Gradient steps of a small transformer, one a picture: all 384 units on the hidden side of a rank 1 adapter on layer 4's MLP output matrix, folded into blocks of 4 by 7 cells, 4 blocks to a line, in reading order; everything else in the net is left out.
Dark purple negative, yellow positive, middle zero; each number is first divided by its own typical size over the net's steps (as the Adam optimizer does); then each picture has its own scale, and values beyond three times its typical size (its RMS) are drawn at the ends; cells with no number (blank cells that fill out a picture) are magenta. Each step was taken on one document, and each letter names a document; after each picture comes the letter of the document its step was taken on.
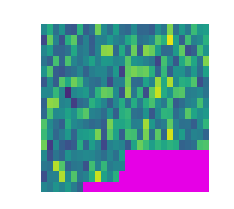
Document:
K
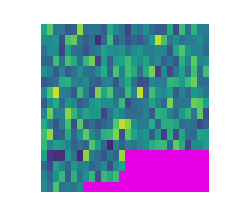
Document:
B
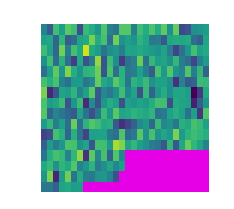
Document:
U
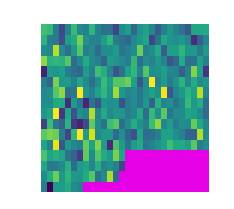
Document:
U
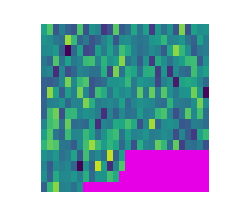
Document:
U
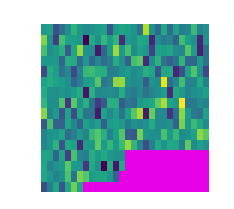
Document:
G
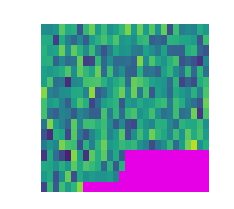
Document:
G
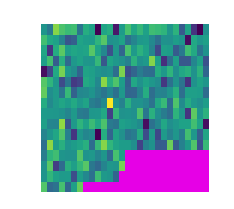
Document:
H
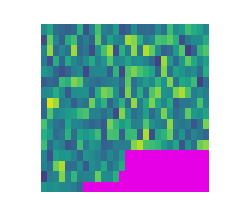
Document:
K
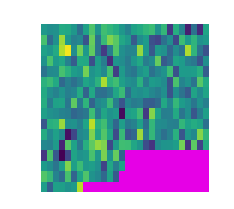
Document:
B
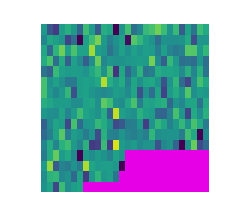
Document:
H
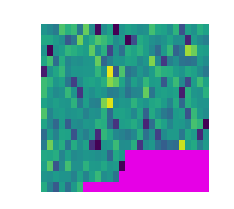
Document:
H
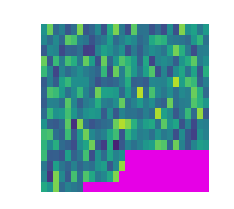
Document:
U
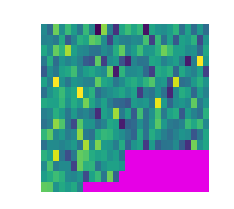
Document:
B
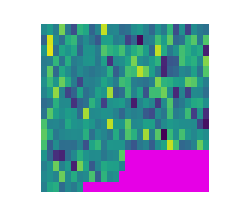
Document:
K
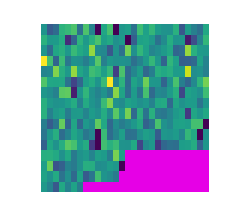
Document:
H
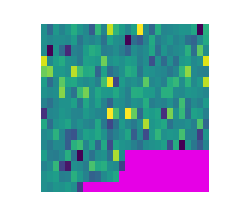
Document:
H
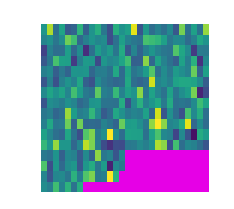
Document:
U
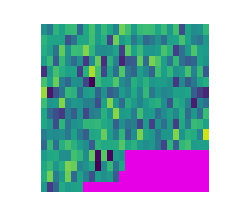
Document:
U
